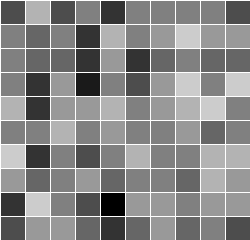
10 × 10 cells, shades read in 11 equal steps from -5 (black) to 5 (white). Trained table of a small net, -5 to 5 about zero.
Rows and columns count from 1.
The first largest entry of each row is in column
2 8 5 8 9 3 1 9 2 2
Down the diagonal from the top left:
-2 -1 -1 -4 2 0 0 -1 1 -2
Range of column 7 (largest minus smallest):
2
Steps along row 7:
down up down up up down same up same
